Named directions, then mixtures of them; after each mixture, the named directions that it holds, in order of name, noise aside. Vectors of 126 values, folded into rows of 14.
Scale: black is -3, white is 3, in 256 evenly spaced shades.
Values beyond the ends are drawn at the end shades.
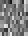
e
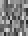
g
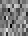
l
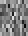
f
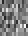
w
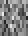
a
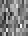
a, l, w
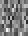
f, g, l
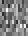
w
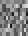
f, g, l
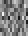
e, g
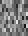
e, g, w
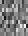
w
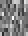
a, e, f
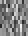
f, w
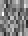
a, e, g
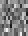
g, l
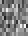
w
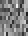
e, l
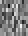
f, w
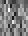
a, f, l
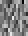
e, f, w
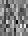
a, g, w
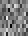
l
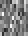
a, e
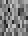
a, l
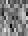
a, l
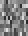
g, l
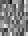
e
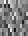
a, e, f
